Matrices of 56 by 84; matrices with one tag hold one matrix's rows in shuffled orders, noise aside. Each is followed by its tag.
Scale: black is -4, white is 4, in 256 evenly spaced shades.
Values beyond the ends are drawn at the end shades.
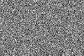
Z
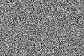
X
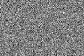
X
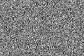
Z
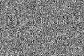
X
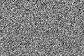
Z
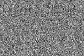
Z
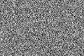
Z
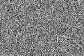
X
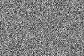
X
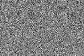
X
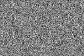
Z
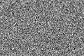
Z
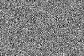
X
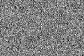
X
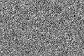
Z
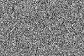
Z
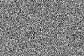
X
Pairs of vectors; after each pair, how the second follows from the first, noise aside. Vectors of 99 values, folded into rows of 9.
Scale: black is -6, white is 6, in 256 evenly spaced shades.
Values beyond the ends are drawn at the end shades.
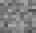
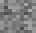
shuffled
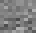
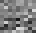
scaled up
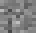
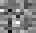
scaled up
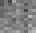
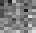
scaled up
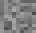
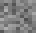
shuffled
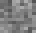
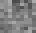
negated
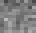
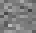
shuffled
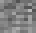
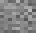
sign-scrambled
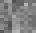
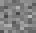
shuffled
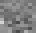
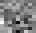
scaled up
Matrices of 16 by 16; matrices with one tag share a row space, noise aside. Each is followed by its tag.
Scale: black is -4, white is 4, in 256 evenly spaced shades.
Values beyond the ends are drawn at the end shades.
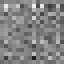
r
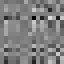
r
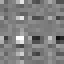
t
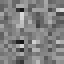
t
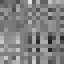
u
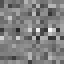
u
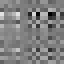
u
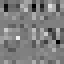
r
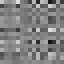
u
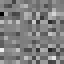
u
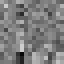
t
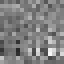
u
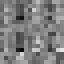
t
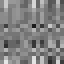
r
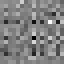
r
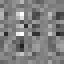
t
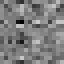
t
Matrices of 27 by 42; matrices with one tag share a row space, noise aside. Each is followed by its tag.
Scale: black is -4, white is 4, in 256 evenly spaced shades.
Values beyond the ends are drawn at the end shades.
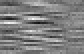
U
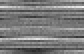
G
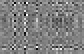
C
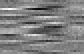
U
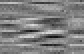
U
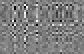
C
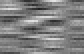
U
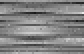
G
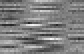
U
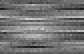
G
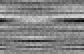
G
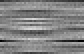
G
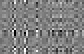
C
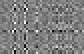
C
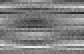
G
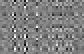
C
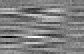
U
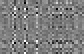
C
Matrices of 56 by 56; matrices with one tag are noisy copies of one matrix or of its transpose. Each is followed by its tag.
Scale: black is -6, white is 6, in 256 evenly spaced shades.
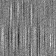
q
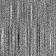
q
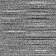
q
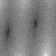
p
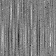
q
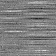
q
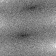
p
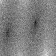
p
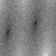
p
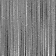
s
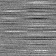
q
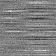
q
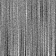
s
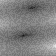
p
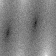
p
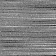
s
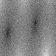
p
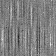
q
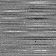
q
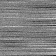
s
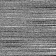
s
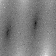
p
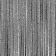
s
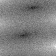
p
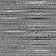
q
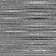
q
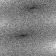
p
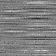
q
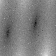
p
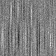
q
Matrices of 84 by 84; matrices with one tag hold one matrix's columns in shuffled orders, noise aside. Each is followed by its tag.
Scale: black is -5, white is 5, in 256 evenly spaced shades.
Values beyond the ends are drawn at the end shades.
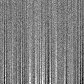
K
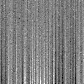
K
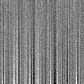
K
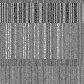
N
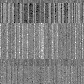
N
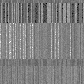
N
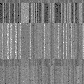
N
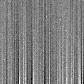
K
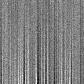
K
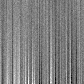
K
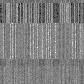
N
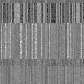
N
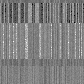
N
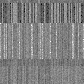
N
